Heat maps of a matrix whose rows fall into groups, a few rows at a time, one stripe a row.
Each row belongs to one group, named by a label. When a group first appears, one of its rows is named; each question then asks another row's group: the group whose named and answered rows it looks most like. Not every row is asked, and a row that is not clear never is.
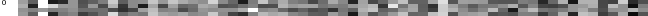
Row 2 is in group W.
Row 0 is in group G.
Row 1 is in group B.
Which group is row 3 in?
G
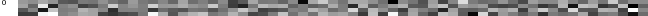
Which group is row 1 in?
G
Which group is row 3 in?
B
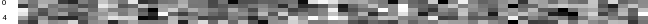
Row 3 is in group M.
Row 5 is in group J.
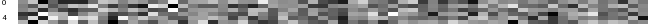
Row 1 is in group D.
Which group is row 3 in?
B
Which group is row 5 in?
J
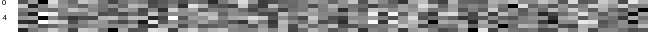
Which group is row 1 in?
J
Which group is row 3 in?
B
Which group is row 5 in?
B
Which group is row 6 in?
M
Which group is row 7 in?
B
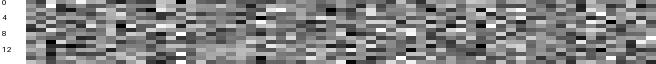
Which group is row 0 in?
D
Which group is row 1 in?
G
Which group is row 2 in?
D
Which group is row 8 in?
M
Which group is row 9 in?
M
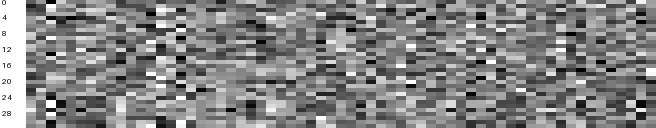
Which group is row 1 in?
B
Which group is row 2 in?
D
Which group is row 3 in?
B
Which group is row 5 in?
G
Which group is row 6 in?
D
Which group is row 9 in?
D
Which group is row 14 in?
D
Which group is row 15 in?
B
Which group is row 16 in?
W
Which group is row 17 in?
M
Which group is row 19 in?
B
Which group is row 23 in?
W
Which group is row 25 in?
G
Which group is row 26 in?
G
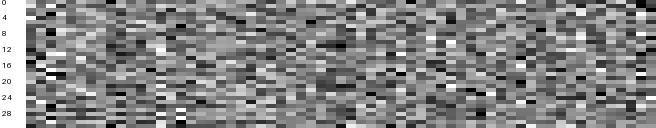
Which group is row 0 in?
B
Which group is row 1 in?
G
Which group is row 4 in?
J
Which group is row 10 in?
W
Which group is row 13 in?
B
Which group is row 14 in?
J
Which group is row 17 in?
B
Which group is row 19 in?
G
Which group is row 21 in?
W
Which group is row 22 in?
W
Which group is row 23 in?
B
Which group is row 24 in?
M
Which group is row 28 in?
B
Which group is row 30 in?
D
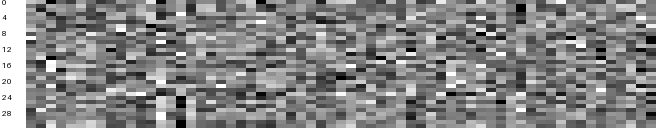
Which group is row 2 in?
J
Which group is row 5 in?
W
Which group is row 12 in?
B
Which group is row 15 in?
B
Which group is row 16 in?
D
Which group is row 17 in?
G
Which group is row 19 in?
W
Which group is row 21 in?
G
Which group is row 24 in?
D
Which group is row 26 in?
D
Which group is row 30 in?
D
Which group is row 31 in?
D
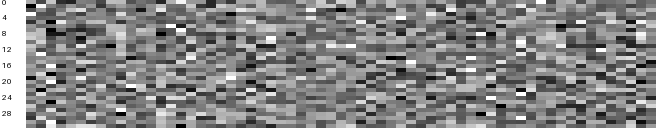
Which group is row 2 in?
W
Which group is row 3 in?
J
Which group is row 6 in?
M
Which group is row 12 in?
J
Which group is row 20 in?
G
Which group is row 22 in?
J
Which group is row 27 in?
G
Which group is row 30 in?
G
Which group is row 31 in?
D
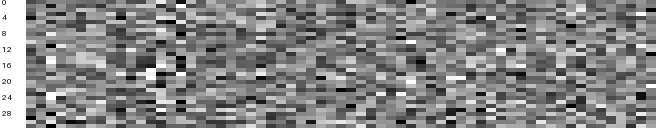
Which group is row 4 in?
B
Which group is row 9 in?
W
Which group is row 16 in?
D
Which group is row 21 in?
M
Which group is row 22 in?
W
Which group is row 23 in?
B
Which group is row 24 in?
G
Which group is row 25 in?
D
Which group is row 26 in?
J
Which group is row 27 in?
B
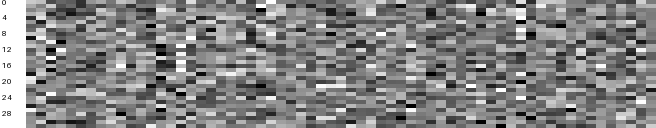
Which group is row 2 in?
D
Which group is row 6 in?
B
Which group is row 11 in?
M
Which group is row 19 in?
M
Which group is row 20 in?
J
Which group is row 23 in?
D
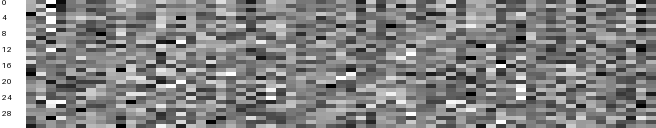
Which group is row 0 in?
G
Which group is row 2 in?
G
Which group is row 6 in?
W
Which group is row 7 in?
G
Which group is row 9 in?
J
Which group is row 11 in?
B
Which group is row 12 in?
G
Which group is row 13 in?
M
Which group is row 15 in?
M
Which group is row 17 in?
B
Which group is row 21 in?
D
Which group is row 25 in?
B
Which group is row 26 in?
G
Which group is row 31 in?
B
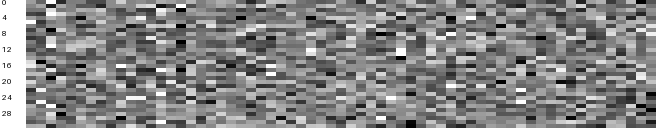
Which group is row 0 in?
G
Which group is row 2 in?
D
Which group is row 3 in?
B
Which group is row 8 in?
W
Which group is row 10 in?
D
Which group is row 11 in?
D
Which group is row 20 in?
M
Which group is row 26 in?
G
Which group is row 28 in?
G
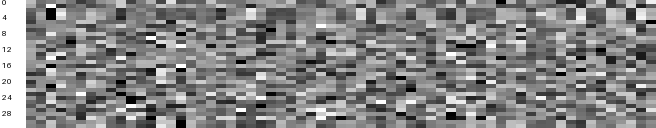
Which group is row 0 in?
M
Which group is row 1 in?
G
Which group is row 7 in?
J
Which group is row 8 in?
D
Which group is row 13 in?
B
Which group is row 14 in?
G
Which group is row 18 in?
B
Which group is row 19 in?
W
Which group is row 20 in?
B
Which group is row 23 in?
J
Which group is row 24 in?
W
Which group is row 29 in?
B
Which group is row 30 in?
D
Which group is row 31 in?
D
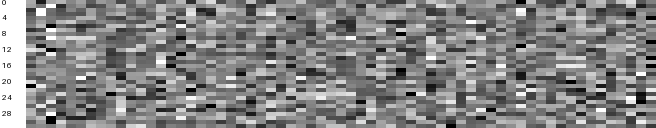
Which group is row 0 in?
J
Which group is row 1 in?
G
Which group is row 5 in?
W
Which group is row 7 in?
B
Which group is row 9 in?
D
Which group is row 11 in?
J
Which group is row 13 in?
D
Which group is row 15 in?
W
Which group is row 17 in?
W
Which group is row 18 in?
W
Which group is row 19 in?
J
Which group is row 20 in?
M
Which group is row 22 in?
M
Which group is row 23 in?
B
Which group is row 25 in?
G
